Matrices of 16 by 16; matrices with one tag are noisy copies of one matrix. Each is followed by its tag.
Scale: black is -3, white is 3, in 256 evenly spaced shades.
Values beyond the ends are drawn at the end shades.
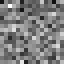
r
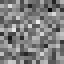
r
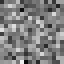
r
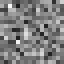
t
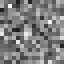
t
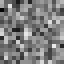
t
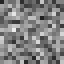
r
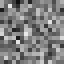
t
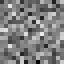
r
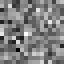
t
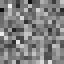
t
